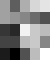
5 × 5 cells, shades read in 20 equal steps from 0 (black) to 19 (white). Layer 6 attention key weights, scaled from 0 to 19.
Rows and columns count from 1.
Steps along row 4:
same up up down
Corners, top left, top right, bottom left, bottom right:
12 17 2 19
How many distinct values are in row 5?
5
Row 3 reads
4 3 18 15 14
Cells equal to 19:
1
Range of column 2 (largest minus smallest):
11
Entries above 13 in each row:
2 0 3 2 2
